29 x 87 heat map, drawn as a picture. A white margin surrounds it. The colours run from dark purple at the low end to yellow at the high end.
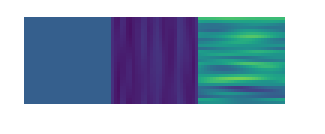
The table splits into one row of 3 panels. Panel 1,1: low, flat. Panel 1,2: very low, streaked downward, faint in contrast. Panel 1,3: middling, streaked across, strong in contrast.
